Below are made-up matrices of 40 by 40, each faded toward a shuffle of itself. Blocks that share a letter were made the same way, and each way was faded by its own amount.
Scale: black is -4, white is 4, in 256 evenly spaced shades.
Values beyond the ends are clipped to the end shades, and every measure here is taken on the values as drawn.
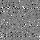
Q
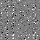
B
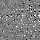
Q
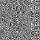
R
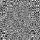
R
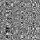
R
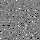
Q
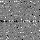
Q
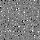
Q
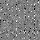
B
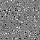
Q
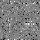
Q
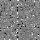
B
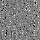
B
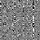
R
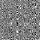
R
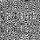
R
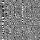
R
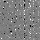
B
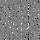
B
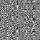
R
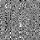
R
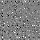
Q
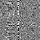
R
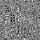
R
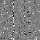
B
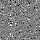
B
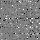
Q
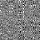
R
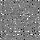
Q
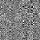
R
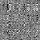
R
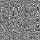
R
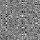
R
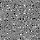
Q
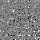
Q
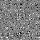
Q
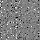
B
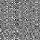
R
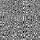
R
